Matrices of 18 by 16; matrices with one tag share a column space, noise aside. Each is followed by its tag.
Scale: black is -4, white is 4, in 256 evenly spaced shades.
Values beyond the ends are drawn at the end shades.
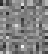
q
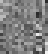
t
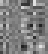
q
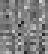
t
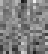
t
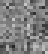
q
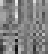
t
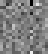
q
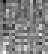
t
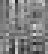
t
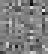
q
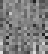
t
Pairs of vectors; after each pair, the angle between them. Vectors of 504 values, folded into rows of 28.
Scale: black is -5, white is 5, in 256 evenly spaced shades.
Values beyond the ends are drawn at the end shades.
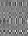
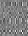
nearly parallel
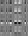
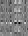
nearly parallel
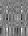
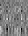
nearly opposite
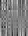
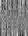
nearly opposite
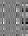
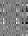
nearly parallel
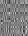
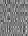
nearly parallel
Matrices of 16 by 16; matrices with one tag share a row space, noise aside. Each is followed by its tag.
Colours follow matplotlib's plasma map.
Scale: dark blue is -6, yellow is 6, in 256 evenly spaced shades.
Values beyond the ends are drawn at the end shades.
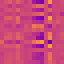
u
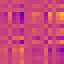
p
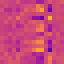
u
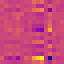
u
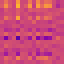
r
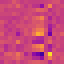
u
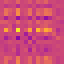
r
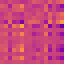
p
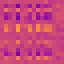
r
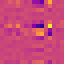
u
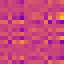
p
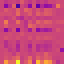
r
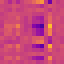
u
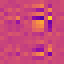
u
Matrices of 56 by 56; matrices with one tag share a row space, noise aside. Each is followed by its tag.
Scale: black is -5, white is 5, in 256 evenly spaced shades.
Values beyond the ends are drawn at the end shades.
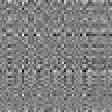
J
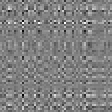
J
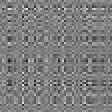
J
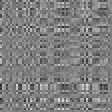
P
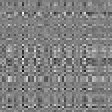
J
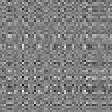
J
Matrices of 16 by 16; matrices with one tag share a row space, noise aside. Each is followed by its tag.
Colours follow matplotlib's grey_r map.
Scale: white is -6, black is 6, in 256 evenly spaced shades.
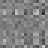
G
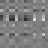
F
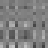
F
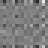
G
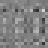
G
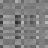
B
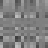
B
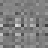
B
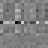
B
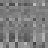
F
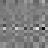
G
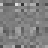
B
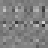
G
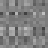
F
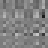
G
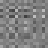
F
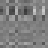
F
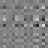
G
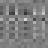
F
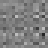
G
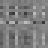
F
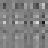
G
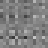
F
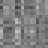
B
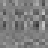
G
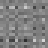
F
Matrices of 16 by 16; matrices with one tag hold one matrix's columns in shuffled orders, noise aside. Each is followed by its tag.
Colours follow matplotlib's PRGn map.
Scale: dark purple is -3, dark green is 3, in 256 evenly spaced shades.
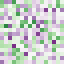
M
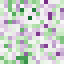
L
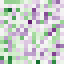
L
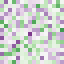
M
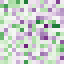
M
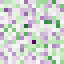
M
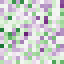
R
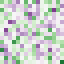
L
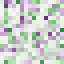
R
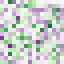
M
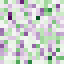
L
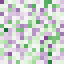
M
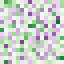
M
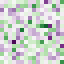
M
